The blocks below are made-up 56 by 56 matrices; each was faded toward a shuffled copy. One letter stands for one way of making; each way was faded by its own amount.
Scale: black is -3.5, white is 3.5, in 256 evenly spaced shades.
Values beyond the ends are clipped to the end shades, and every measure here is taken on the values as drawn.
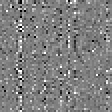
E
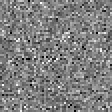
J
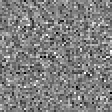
J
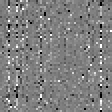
E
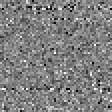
J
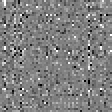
E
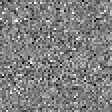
J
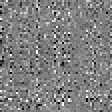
E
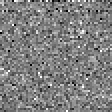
J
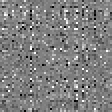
E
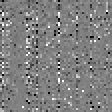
E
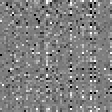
E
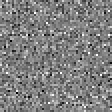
J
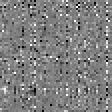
E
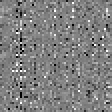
E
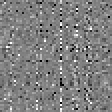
E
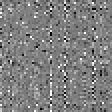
E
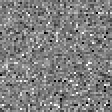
J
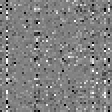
E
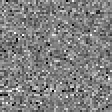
J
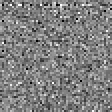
J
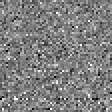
J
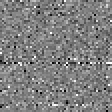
J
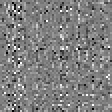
E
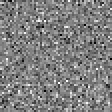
J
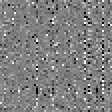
E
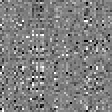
E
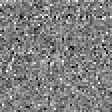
J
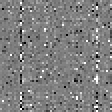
E
